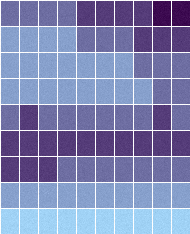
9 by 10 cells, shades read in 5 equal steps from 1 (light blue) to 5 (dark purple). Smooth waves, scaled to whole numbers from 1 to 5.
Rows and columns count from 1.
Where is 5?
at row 1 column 9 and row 1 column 10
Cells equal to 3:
27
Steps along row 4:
same same same same same same same up same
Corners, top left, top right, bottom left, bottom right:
3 5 1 1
